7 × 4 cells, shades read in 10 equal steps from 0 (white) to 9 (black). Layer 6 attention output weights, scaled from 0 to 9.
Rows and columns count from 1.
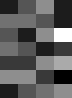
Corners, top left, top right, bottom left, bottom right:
8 8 8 4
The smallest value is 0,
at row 3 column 4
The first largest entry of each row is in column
1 4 2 3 1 4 1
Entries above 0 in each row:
4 4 3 4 4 4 4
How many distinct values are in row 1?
3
